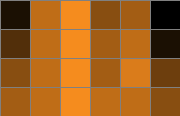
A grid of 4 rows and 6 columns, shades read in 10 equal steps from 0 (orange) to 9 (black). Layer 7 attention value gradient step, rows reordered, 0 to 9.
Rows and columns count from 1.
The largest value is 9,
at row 1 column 6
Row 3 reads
4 2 0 3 1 5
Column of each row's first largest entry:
6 6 6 6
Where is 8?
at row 1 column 1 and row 2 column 6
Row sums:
26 21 15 13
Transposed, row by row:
8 6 4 3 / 2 2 2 2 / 0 0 0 0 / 4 3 3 2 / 3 2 1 2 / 9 8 5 4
